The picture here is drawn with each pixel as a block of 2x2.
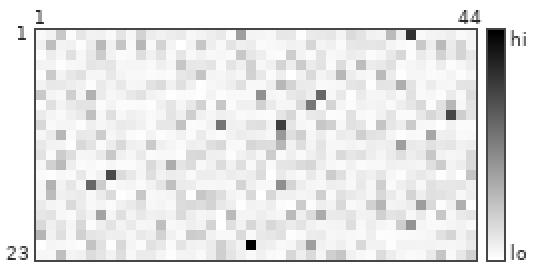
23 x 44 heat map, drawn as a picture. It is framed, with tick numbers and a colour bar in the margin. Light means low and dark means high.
Histogram: skewed, a long tail of high values. Stripes: none. Slope: none. Average level on the scale: 10%. Seam: none. Mirror symmetry: none. Grain: fine.
